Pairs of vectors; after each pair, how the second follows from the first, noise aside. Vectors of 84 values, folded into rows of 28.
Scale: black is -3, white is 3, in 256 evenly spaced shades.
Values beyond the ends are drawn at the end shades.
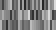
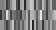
shuffled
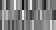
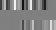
partly zeroed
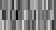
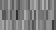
shrunk
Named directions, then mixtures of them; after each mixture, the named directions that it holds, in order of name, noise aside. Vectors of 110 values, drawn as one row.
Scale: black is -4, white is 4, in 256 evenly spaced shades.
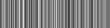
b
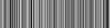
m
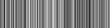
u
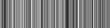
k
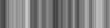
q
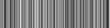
k, m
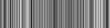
m, q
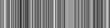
k, m, q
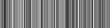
k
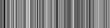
q, u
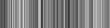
b, k, q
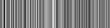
u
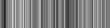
k, q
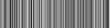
m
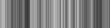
q
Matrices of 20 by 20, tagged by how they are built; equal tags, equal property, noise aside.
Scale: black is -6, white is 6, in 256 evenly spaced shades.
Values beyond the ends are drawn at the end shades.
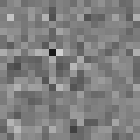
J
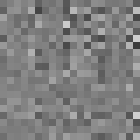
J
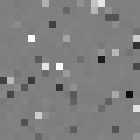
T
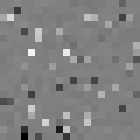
T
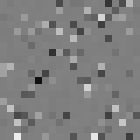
T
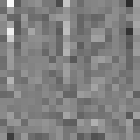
J
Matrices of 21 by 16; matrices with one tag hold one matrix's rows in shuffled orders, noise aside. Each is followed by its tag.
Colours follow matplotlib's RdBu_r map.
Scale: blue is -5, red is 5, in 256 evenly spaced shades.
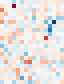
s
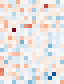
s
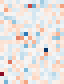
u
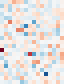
u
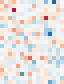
s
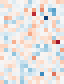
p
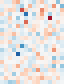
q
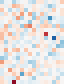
s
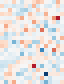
p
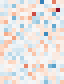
p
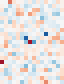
u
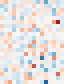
p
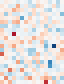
s
